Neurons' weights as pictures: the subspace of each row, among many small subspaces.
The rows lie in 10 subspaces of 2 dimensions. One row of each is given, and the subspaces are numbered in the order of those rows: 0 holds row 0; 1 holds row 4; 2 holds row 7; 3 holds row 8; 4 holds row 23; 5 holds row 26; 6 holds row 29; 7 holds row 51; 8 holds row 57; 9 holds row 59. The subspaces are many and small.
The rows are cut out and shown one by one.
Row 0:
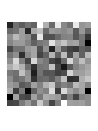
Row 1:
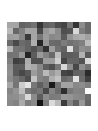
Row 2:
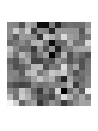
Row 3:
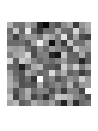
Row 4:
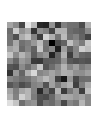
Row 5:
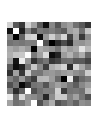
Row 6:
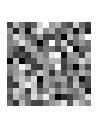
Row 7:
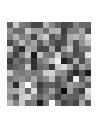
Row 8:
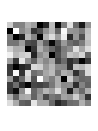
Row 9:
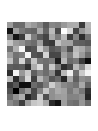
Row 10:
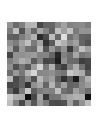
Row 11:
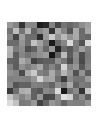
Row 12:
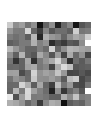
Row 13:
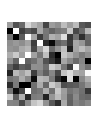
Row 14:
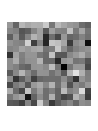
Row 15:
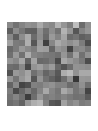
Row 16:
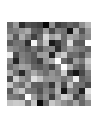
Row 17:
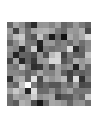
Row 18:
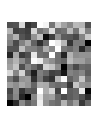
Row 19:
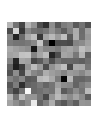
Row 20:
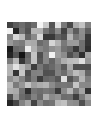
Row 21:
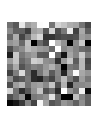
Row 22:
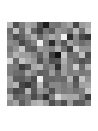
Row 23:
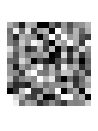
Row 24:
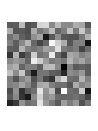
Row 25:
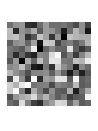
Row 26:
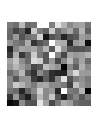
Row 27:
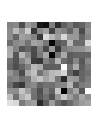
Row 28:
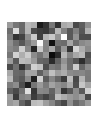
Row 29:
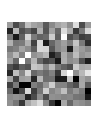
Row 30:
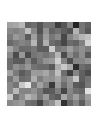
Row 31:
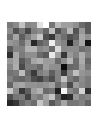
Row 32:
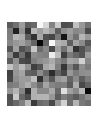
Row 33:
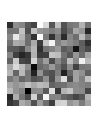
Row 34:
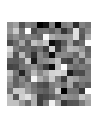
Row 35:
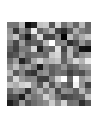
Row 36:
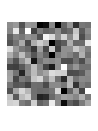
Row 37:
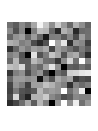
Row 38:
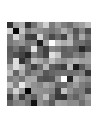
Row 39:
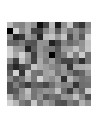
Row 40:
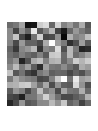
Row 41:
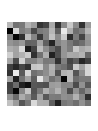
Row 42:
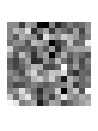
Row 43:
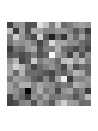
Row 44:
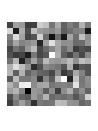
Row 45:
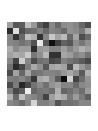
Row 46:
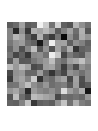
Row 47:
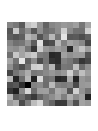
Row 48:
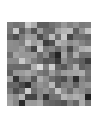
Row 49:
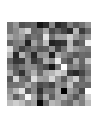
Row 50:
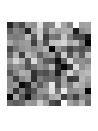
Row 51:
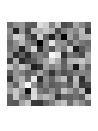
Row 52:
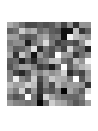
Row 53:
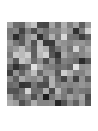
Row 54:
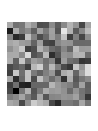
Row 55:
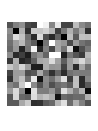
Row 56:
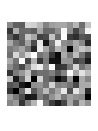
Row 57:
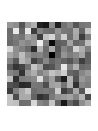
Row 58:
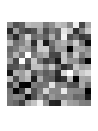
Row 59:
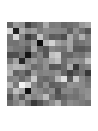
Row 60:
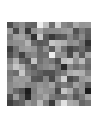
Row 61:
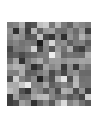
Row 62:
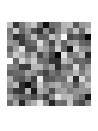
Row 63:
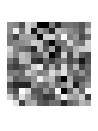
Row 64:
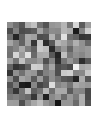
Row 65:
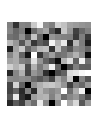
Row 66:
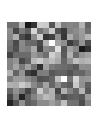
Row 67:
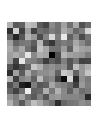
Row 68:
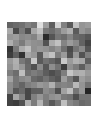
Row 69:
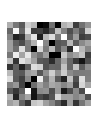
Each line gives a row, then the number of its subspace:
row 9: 3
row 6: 2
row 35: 1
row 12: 0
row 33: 0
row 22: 2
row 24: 1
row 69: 7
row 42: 5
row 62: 2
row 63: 5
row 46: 7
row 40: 1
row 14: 4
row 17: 7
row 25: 8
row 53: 0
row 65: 2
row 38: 9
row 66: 1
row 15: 6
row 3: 2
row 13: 9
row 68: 3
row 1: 9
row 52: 1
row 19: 9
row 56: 8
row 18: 1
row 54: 3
